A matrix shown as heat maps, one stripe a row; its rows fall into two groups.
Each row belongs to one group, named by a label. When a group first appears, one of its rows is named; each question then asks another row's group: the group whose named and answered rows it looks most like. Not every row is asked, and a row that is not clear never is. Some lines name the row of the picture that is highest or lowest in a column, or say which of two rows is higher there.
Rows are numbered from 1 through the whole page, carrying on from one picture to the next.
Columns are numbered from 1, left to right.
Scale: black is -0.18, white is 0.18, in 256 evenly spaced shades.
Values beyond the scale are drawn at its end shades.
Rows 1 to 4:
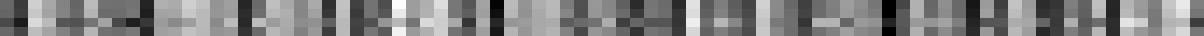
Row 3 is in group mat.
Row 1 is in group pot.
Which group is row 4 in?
pot
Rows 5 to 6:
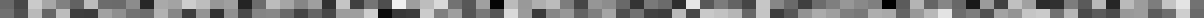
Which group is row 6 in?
mat
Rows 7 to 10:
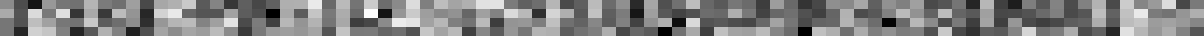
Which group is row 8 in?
pot
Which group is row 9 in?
pot
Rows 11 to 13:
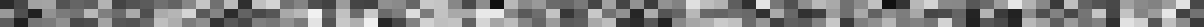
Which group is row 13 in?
mat
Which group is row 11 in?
mat
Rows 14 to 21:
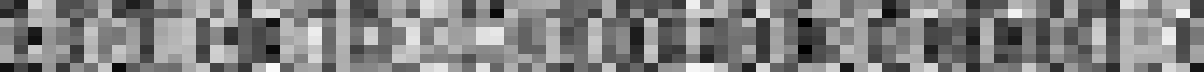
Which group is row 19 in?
pot
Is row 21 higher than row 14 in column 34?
Yes
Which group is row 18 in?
pot
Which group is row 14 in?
mat
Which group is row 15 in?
mat
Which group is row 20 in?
pot
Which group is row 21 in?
mat
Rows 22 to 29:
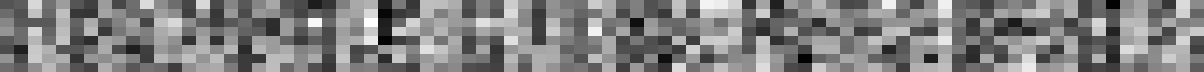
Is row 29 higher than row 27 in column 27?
Yes
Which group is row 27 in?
mat
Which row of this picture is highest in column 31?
27
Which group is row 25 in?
pot
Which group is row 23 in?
mat
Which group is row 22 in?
mat
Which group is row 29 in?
mat
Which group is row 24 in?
pot
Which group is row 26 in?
mat
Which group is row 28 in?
pot
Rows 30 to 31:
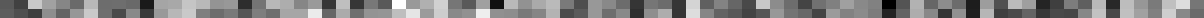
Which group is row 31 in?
pot
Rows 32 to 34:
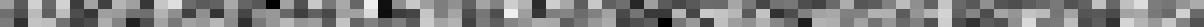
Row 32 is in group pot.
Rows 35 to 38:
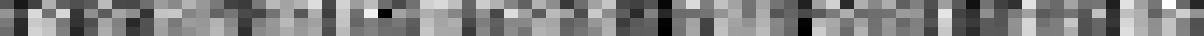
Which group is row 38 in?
mat
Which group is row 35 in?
mat
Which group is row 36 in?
pot
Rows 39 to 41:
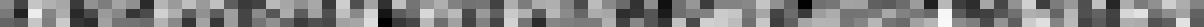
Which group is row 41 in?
mat
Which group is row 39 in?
pot
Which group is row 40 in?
mat
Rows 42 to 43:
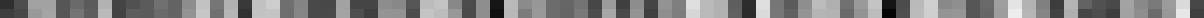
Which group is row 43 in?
mat
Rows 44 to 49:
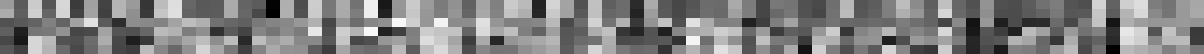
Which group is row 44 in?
pot
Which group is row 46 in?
pot
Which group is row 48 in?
mat
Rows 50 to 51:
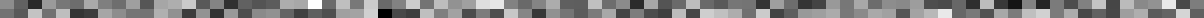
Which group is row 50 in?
pot
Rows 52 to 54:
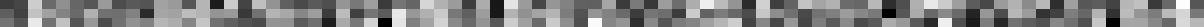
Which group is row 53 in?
pot
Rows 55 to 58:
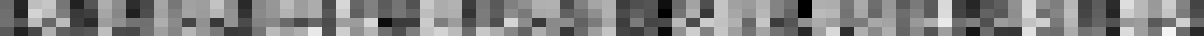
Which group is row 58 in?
mat
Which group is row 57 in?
mat
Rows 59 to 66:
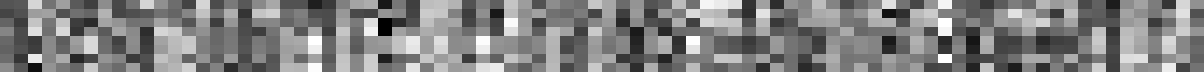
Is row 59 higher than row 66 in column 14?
No
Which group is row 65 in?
mat
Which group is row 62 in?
pot
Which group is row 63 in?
pot
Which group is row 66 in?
pot
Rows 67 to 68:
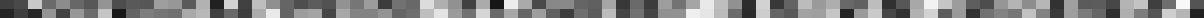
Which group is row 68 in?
mat
